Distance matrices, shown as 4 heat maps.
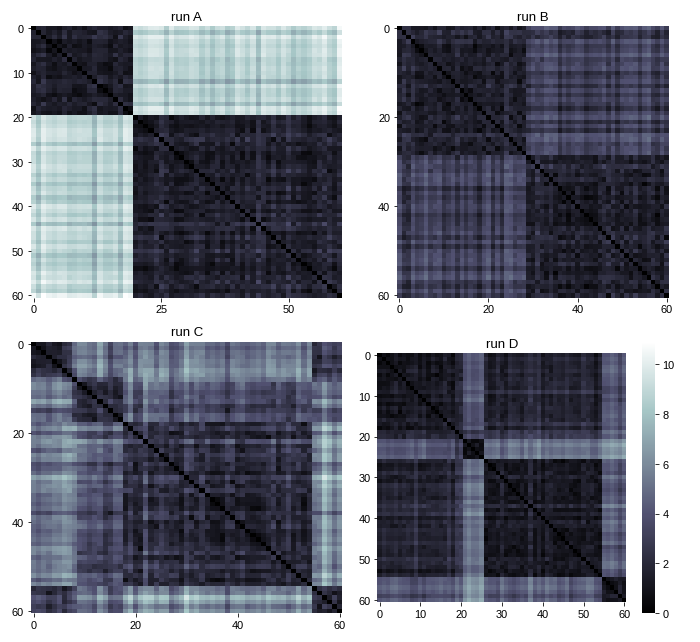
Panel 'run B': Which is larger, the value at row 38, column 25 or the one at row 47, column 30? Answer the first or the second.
the first
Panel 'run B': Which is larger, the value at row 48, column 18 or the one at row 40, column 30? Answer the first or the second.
the first
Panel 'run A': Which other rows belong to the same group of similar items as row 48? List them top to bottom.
20, 21, 22, 23, 24, 25, 26, 27, 28, 29, 30, 31, 32, 33, 34, 35, 36, 37, 38, 39, 40, 41, 42, 43, 44, 45, 46, 47, 49, 50, 51, 52, 53, 54, 55, 56, 57, 58, 59, 60
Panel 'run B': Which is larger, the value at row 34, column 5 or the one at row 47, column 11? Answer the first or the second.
the first
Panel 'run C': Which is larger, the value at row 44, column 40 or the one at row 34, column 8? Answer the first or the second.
the second
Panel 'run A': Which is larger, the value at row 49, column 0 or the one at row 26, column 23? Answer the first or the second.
the first
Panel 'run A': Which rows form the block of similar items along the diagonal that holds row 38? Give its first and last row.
20 to 60
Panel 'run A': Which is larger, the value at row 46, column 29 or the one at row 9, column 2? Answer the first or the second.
the second
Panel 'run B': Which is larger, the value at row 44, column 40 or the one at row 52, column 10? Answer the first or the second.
the second
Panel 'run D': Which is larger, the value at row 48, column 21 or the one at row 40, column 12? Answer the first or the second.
the first
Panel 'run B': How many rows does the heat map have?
61
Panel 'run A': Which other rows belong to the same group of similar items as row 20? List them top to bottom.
21, 22, 23, 24, 25, 26, 27, 28, 29, 30, 31, 32, 33, 34, 35, 36, 37, 38, 39, 40, 41, 42, 43, 44, 45, 46, 47, 48, 49, 50, 51, 52, 53, 54, 55, 56, 57, 58, 59, 60
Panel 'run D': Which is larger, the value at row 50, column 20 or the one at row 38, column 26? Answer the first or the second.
the first
